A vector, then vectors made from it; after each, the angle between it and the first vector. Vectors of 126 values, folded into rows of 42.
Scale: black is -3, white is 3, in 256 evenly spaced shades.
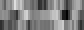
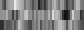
nearly parallel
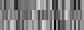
partly opposed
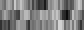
nearly parallel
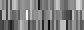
partly aligned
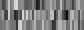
partly aligned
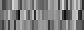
partly aligned
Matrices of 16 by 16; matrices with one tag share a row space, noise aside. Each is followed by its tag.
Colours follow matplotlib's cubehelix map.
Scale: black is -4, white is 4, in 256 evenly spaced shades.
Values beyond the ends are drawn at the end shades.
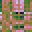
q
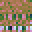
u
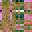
q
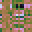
q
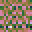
u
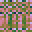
u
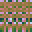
u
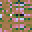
q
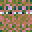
u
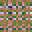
u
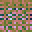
u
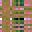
q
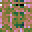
q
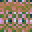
u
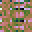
q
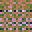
u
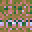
u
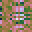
q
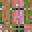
q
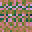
u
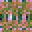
u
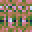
u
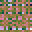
u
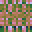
u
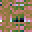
q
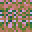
u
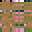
q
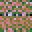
u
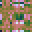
q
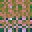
u
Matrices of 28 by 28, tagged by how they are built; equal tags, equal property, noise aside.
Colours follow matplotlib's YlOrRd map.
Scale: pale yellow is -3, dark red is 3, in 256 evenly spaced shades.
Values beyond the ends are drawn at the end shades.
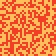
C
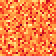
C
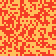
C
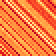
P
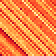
P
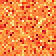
C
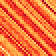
P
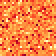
C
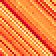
P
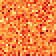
C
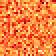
C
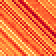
P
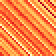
P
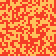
C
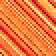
P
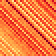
P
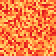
C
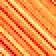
P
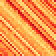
P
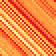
P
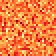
C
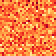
C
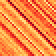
P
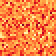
C
